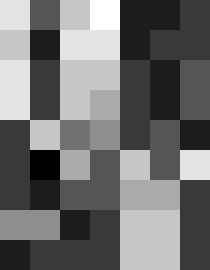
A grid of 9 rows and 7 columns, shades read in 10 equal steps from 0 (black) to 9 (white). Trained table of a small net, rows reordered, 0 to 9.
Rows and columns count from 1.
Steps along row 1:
down up up down same up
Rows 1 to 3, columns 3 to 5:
7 9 1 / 8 8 1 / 7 7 2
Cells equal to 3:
8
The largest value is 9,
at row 1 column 4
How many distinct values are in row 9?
3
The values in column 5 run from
1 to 7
